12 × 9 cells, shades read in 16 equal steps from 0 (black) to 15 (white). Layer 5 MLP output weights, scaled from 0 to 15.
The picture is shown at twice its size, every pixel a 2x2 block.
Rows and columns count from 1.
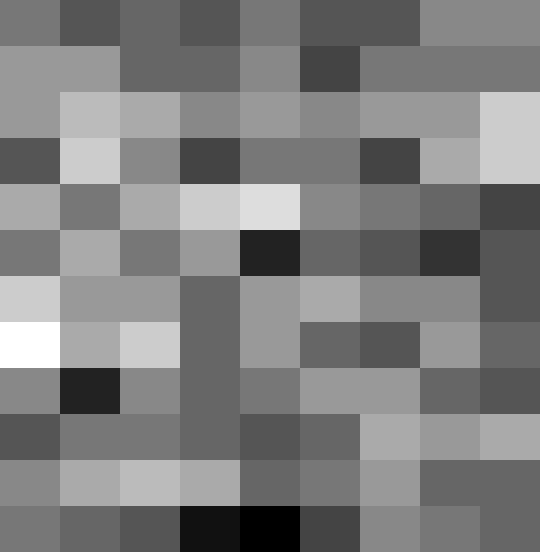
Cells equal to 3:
1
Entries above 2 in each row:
9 9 9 9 9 8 9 9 8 9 9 7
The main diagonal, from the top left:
7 9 10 4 13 6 8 9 5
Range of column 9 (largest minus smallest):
8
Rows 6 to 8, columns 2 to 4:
10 7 9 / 9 9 6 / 10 12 6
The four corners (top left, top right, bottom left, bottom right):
7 8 7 6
